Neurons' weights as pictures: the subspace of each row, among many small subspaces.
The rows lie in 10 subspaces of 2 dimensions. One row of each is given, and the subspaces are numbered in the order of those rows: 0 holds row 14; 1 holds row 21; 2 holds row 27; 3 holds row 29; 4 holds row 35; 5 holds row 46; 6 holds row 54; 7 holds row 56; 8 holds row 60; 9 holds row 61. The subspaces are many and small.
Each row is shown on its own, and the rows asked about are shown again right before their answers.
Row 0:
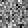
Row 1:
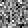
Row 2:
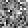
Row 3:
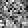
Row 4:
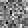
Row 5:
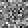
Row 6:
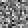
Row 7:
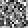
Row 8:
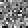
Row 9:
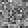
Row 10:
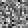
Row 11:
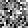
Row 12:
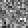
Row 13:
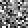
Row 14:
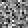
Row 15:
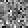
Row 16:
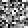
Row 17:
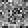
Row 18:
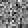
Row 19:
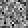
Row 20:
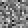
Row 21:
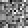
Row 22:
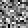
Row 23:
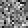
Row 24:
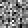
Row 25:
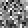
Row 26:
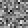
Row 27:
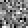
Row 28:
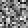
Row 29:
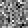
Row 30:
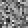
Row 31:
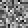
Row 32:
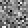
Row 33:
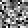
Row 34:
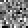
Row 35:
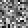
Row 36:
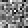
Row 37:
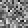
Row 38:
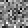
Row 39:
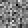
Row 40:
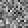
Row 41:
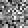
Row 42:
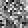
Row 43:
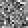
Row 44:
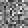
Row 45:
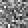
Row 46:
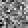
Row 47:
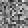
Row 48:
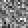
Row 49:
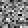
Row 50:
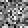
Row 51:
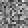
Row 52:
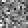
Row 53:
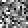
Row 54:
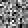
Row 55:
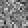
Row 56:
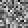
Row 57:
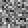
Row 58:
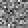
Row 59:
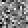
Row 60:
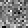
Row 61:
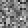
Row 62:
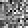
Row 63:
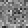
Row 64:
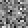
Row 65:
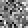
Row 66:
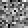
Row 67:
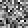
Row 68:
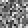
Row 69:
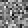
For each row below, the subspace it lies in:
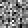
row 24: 6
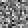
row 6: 0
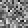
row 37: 7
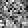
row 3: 5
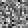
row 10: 0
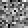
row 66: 1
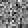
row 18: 6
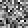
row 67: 7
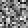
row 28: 9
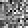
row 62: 1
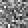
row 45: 7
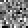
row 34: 2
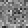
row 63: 8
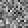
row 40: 7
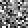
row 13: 8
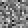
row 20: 0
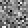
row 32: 8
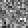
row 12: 2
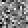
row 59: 5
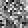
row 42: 5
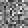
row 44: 9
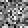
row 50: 4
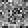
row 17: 8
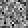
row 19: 6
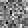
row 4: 0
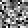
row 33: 8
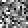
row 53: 5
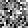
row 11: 9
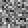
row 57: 2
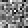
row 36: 1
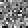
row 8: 2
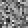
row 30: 0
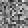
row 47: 9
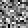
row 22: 4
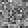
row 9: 8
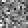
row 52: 5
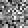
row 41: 7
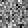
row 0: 3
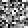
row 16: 1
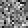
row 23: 3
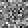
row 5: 4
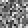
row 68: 6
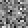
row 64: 4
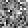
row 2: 9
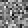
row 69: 0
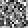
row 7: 6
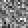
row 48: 2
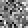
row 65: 3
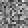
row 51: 9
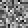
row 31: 7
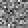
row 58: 1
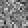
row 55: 3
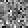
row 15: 4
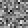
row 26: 1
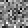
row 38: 4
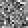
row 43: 3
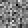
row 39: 6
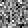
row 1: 3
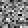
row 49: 2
